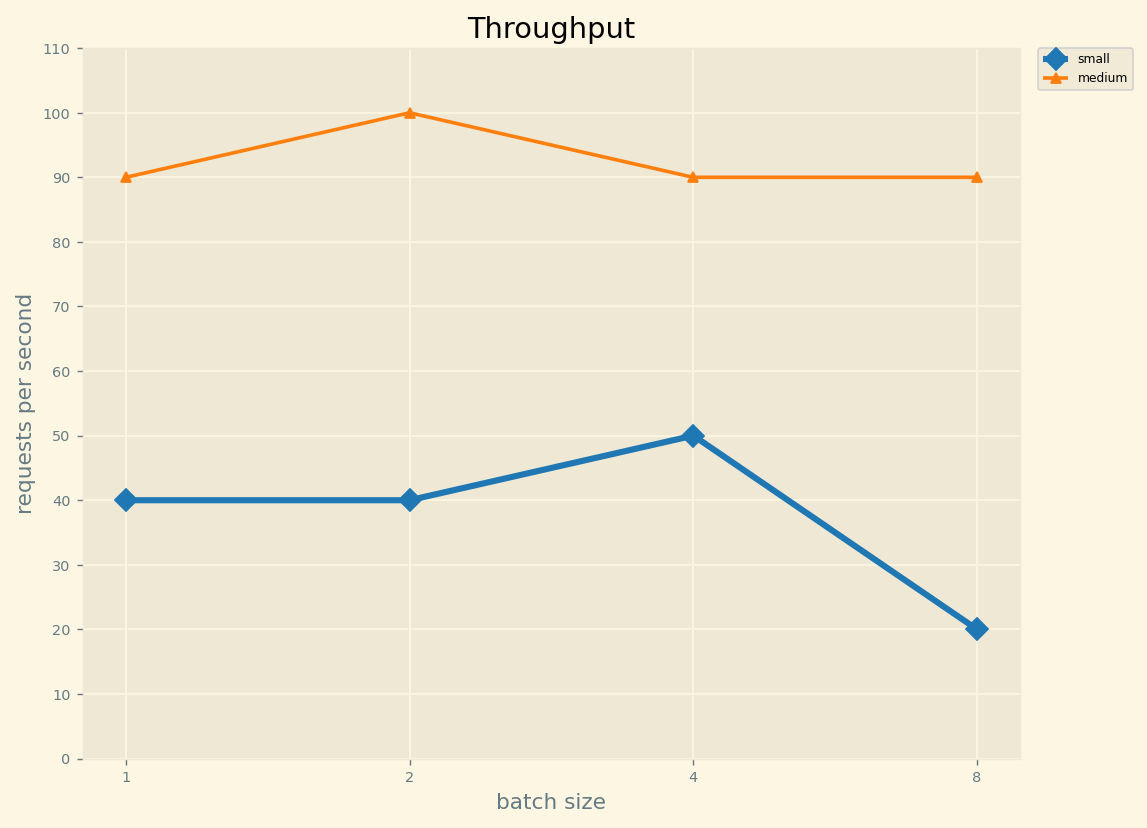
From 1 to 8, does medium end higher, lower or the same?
the same
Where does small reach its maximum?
4
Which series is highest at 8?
medium
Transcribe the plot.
Title: Throughput
x-axis: batch size, ticks 1 2 4 8
y-axis: requests per second, ticks 0 10 20 30 40 50 60 70 80 90 100 110
Legend: small, medium
Values:
small: 40 40 50 20
medium: 90 100 90 90
